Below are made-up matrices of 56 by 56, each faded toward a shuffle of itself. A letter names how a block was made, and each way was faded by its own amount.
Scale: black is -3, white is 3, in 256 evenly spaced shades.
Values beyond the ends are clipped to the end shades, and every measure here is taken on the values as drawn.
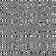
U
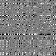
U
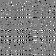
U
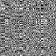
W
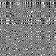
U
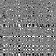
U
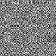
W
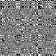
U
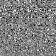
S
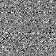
S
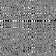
U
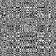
W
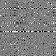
U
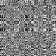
W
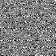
S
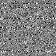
S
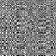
W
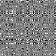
U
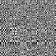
W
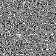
S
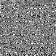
S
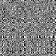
W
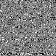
S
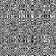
W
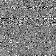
S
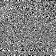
S
